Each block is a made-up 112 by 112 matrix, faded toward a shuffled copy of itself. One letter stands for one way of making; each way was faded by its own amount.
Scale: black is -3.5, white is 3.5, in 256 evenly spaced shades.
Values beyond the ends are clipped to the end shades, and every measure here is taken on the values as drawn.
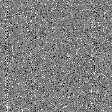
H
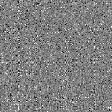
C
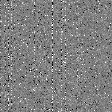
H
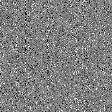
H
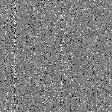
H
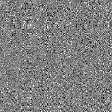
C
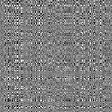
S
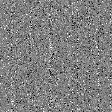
H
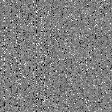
H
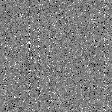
H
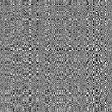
S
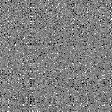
C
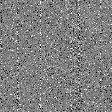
H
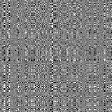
S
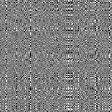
S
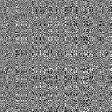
S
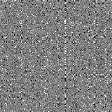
C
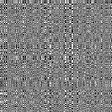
S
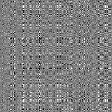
S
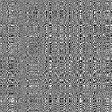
S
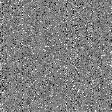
H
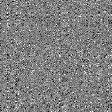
C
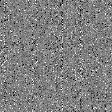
H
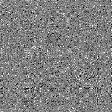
C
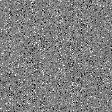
H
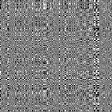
S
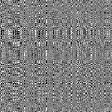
S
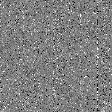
H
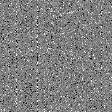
H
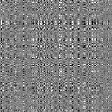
S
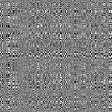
S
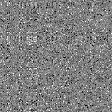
C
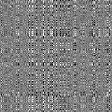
S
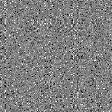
C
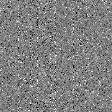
H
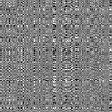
S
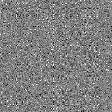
C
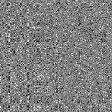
C
